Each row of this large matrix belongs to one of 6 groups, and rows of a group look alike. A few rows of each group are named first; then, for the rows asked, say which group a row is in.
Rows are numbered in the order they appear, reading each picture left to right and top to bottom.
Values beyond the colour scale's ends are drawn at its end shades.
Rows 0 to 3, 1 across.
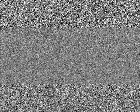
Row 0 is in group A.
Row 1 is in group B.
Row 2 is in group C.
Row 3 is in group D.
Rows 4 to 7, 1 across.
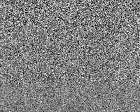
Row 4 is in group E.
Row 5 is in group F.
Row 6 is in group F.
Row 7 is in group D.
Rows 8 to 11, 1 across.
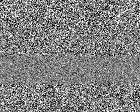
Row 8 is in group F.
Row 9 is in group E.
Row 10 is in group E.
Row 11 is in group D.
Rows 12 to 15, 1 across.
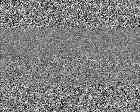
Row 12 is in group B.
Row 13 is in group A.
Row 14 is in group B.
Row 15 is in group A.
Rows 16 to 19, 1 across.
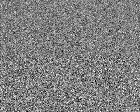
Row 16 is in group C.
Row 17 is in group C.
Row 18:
E
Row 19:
C
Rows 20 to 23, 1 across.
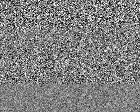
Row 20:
C
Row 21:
A
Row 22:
D
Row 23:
A
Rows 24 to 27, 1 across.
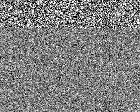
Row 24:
E
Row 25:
E
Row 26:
B
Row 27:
E
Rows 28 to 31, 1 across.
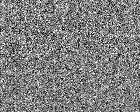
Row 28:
D
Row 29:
B
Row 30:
C
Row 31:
C
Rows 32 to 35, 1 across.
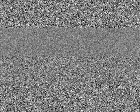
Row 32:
E
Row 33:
F
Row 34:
E
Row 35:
C
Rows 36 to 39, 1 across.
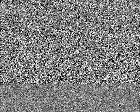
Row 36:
B
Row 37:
B
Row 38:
A
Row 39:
C
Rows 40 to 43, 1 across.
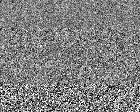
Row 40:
D
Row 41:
D
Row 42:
A
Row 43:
F
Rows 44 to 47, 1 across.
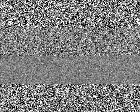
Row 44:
E
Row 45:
A
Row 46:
B
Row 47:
D
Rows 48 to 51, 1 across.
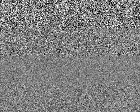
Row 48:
D
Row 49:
B
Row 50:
B
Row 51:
A
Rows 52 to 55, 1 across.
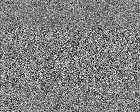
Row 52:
F
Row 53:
A
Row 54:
D
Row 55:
B
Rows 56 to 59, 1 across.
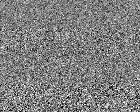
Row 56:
A
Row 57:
D
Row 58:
E
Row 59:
A
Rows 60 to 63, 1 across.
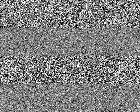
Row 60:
A
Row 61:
E
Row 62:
F
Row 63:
E
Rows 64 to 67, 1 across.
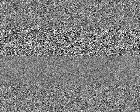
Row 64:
C
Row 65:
C
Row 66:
F
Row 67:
C
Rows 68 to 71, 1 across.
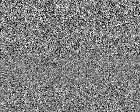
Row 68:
D
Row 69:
B
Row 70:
B
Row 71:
D
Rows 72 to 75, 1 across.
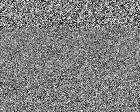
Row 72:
A
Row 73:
F
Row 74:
A
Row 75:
C
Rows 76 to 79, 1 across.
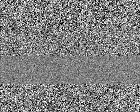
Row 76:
A
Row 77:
B
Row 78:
B
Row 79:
F
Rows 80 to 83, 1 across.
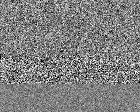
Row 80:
D
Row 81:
A
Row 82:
B
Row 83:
E
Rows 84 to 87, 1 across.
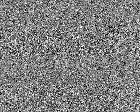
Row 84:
E
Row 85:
F
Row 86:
D
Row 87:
F
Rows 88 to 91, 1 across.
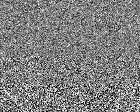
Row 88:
E
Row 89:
C
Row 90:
C
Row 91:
F
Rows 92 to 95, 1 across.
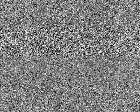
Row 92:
F
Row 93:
F
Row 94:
F
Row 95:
B
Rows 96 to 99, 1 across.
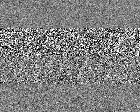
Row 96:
B
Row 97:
F
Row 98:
A
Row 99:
E
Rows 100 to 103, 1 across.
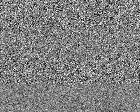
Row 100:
F
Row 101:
B
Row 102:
C
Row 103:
E
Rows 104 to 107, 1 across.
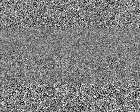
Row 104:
F
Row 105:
B
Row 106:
D
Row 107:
D
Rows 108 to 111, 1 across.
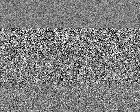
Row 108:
C
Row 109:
D
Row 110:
A
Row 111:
B
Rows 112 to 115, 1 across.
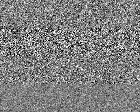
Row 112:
A
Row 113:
C
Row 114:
E
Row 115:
A
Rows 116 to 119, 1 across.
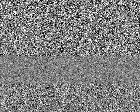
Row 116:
C
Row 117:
A
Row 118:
E
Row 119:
D
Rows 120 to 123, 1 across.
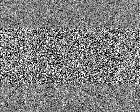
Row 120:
F
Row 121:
F
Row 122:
F
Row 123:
D
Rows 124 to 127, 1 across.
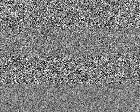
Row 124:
F
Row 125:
B
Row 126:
C
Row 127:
F
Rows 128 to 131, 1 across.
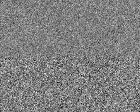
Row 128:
B
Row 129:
F
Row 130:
F
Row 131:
A
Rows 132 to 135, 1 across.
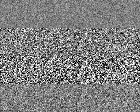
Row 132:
D
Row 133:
A
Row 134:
A
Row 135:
A
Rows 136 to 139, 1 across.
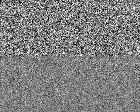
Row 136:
B
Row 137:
E
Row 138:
B
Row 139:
D
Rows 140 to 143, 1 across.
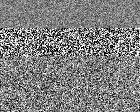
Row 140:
E
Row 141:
F
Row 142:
F
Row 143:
B
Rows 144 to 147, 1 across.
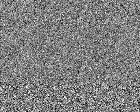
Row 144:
A
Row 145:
F
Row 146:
A
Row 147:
C
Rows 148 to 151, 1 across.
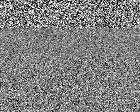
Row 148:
E
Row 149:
B
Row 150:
A
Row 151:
B
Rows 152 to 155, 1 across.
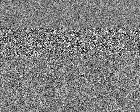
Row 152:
B
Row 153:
C
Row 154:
F
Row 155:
D
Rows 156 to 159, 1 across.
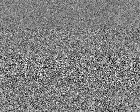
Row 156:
F
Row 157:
E
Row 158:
D
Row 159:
E
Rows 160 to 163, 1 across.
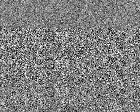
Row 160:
A
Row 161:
D
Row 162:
D
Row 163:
D
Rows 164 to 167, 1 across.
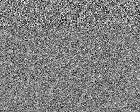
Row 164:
A
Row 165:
E
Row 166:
E
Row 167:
A
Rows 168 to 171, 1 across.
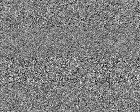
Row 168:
F
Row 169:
F
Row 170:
E
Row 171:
B
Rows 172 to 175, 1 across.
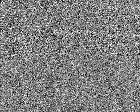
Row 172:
B
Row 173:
B
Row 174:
F
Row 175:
D
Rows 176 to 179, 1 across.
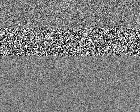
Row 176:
E
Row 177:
A
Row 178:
D
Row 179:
F
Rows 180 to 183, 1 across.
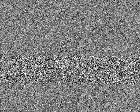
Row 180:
E
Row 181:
A
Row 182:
D
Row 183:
A
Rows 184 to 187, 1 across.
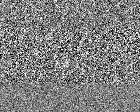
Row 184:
D
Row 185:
A
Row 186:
D
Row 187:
B
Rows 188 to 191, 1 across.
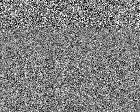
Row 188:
F
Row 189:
C
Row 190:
D
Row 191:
D
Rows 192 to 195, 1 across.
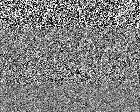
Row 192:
F
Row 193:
A
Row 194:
C
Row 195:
C
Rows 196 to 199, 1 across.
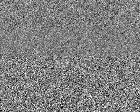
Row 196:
F
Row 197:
A
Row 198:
D
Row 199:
A
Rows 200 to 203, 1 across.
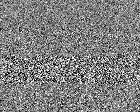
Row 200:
F
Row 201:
B
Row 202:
E
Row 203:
A
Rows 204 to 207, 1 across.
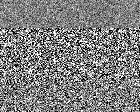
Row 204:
F
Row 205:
C
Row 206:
C
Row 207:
C
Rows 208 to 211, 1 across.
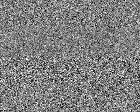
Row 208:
E
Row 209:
F
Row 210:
C
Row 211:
A
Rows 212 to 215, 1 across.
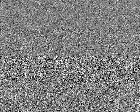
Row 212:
B
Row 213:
B
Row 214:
D
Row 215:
F
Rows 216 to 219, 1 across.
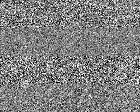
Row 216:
B
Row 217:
B
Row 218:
F
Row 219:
A
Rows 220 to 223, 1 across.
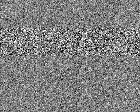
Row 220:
F
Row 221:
A
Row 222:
A
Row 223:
A
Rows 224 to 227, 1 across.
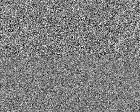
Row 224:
F
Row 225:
F
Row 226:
C
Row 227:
B
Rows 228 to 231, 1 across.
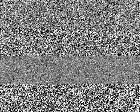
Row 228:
F
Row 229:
B
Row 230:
B
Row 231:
F
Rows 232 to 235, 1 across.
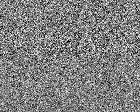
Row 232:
A
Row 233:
A
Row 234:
E
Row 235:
D
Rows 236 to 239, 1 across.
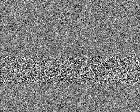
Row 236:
A
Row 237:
D
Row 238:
A
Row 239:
A
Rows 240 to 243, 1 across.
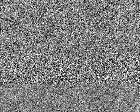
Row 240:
F
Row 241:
B
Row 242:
A
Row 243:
F
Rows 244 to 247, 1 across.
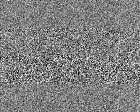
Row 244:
F
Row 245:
F
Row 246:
B
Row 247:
F
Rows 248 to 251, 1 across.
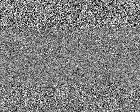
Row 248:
A
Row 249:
B
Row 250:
E
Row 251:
D
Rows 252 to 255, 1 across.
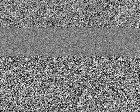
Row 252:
F
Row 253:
E
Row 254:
C
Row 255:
A
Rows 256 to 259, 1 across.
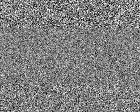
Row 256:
F
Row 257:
E
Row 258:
D
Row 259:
B
